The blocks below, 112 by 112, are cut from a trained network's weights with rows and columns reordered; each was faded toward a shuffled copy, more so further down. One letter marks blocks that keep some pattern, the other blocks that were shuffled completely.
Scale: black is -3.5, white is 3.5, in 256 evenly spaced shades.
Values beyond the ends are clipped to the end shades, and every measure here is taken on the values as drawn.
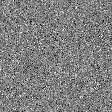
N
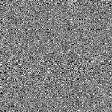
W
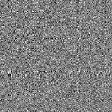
W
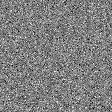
N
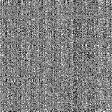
W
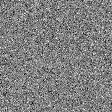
N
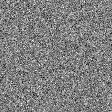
N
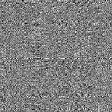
W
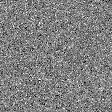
N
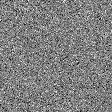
N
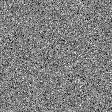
N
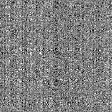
W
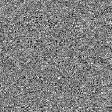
W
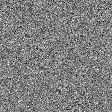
N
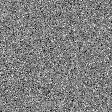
N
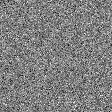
N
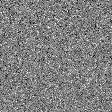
N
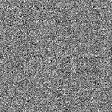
W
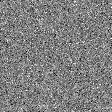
N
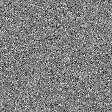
N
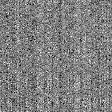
W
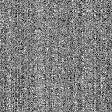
W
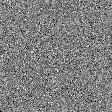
N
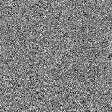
W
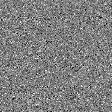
W
